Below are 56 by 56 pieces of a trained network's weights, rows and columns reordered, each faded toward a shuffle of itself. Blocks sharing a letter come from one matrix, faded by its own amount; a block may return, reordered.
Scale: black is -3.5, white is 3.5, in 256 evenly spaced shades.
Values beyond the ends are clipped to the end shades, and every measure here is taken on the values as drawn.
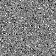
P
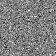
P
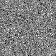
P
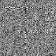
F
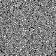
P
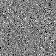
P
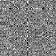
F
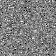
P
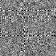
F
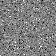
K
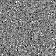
P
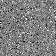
K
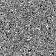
P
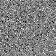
P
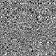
F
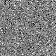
P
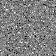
K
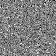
P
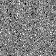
P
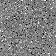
K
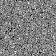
P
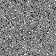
K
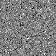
P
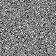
P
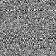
F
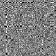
F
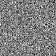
P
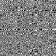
F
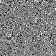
K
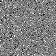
K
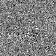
P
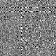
F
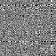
F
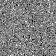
P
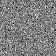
P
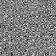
F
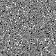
K
